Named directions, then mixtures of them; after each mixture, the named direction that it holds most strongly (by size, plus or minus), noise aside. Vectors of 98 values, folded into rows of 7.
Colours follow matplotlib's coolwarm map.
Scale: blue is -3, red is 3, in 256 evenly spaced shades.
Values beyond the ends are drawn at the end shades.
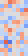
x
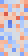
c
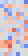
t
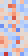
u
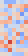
x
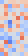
c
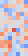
t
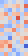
t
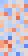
t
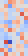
x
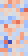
x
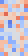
c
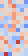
u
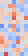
u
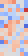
x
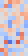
x
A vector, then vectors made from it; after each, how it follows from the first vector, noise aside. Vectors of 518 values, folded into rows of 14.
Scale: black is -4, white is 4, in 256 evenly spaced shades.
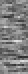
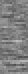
shrunk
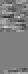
partly zeroed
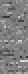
partly zeroed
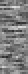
wrapped around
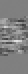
partly zeroed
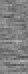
shrunk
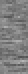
shrunk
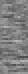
shrunk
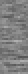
shrunk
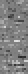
partly zeroed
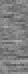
shrunk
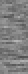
shrunk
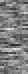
wrapped around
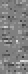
partly zeroed
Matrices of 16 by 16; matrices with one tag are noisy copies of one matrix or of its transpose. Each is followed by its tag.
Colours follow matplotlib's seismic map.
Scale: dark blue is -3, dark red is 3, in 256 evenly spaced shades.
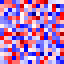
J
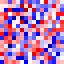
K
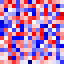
J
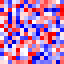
K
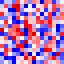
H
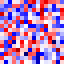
K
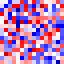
K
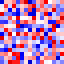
J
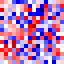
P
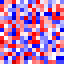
J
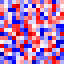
H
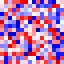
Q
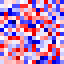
H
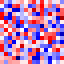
K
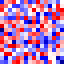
J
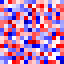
J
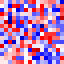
K
